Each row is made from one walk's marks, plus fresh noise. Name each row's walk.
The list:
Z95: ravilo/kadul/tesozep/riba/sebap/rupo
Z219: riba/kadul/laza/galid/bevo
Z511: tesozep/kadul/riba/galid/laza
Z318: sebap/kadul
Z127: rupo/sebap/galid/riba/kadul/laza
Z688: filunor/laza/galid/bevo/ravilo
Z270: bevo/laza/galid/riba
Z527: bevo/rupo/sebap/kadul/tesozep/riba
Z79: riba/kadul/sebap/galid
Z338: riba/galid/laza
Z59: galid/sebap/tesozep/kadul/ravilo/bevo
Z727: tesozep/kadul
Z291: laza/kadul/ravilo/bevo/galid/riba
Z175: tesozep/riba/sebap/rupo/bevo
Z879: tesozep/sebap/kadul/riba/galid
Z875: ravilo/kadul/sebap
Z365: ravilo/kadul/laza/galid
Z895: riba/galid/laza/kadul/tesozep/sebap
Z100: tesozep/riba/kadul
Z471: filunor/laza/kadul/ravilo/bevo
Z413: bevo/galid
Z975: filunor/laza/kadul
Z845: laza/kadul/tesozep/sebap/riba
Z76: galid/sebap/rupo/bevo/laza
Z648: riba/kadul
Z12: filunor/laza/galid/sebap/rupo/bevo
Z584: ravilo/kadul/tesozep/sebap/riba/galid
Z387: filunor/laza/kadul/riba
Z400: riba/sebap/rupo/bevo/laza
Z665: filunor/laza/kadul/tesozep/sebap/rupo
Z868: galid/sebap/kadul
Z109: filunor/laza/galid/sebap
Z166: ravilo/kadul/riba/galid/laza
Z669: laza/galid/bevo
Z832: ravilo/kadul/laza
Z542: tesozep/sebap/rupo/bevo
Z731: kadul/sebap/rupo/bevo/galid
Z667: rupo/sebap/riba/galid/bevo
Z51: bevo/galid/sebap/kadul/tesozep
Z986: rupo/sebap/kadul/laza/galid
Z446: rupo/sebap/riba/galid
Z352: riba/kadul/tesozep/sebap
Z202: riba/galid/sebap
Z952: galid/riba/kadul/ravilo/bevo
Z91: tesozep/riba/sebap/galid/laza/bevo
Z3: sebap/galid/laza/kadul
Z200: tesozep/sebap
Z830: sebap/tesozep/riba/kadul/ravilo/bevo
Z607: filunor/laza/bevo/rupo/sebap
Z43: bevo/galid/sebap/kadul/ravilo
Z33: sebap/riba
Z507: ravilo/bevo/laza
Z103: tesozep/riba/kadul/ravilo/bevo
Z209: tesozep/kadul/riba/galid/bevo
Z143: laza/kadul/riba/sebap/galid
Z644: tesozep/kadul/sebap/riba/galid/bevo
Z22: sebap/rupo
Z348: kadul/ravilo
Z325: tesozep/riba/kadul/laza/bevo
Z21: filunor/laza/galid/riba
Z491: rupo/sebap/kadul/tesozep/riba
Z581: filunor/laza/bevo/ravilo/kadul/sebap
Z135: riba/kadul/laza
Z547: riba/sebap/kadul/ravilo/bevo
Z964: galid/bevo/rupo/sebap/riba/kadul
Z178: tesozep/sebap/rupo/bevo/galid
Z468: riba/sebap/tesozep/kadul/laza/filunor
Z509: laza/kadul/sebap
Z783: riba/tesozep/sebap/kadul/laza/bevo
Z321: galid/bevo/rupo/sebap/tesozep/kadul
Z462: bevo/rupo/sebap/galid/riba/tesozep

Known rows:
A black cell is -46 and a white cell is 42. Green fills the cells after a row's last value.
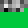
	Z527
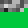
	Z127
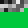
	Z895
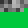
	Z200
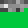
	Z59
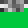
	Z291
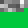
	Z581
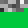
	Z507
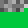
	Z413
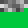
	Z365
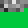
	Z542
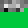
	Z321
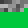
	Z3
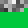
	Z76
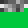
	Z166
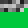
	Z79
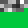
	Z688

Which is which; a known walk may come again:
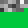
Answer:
Z507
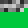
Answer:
Z79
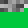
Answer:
Z270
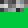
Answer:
Z103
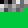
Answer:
Z468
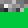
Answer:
Z731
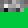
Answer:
Z321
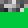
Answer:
Z667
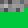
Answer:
Z318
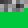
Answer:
Z109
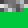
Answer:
Z365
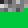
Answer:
Z135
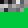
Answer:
Z845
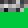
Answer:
Z644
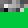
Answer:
Z964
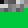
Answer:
Z325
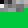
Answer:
Z387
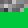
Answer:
Z986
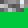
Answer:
Z581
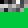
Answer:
Z895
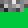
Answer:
Z542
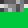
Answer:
Z166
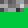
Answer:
Z348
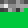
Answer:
Z59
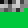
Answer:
Z100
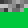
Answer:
Z3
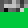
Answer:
Z462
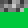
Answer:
Z33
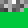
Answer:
Z76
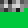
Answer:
Z95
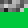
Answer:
Z127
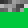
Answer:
Z338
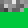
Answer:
Z400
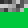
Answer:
Z143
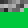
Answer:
Z91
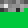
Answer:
Z547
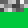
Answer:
Z688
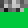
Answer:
Z175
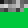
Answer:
Z209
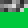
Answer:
Z202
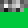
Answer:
Z527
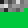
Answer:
Z783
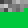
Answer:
Z509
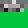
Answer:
Z178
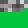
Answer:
Z669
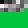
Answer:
Z511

